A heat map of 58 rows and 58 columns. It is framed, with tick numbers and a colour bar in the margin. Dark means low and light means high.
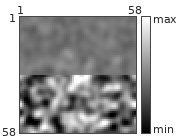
Stripes: none. Ninth with the highest average: centre. Mirror symmetry: none. Slope: none. Seam: horizontal, 50% of the way down, the top part calmer.
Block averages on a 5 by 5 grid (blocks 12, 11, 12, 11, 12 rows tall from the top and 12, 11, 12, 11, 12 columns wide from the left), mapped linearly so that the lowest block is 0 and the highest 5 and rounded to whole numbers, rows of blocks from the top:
2 2 2 2 2 | 2 2 2 2 2 | 1 3 5 1 2 | 1 3 2 4 3 | 2 2 5 3 0
